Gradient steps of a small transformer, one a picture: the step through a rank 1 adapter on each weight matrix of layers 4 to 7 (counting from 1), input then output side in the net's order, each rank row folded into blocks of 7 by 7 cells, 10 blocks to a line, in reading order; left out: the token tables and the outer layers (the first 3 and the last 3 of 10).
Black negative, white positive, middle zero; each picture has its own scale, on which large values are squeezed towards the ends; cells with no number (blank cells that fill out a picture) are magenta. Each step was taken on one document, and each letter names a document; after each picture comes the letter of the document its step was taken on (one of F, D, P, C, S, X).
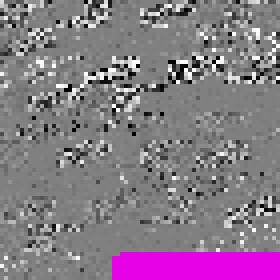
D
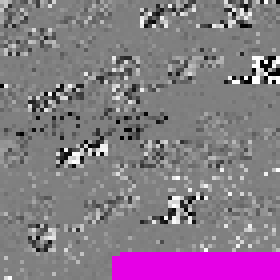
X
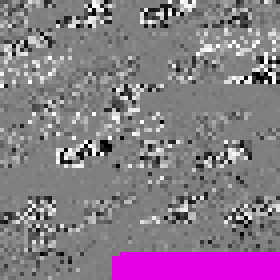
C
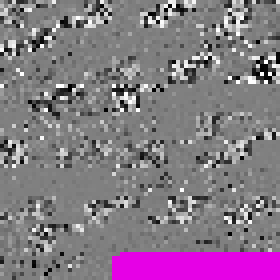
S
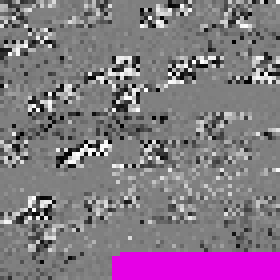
X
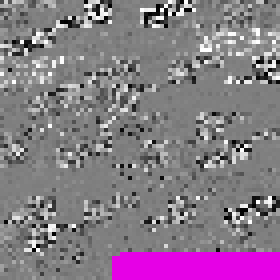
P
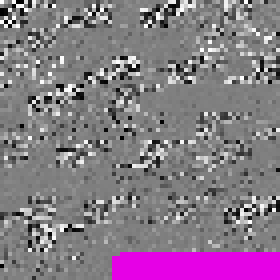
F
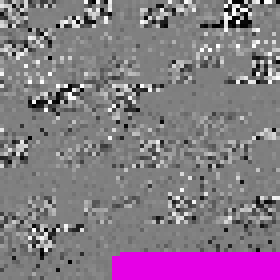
C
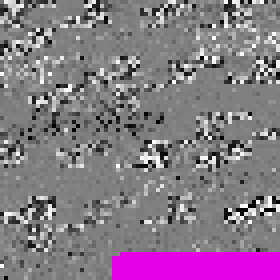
P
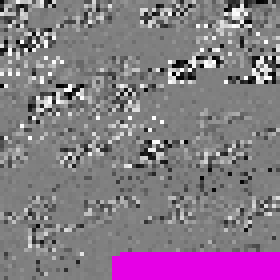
F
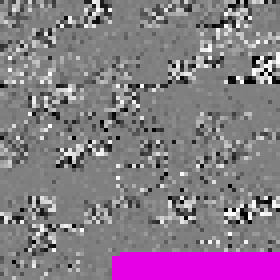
S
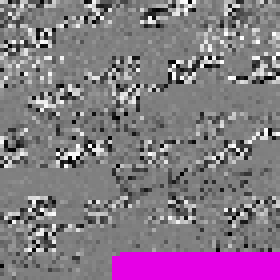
S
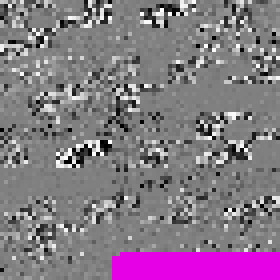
C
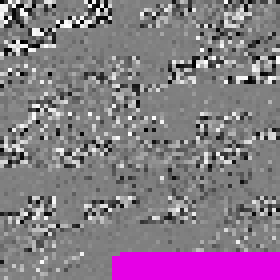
F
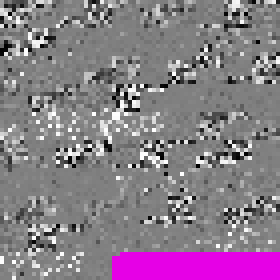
S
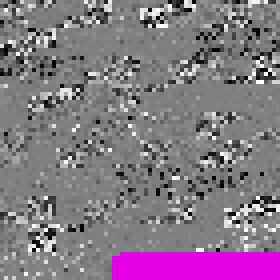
D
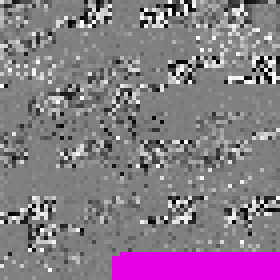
F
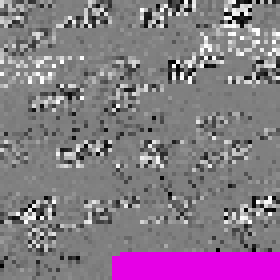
P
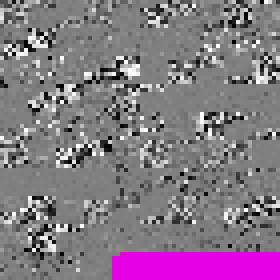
C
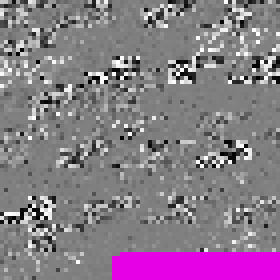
F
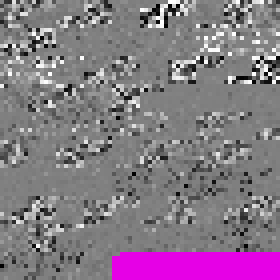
P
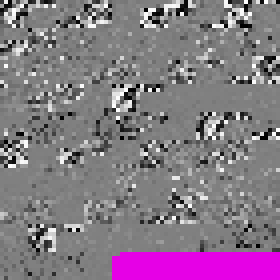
X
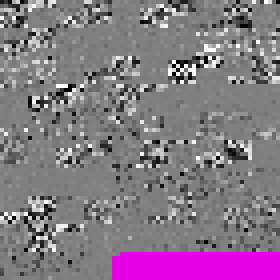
C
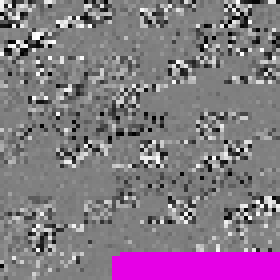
P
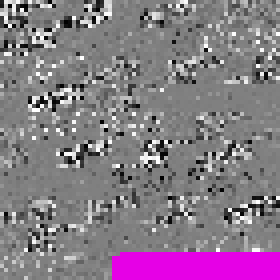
P
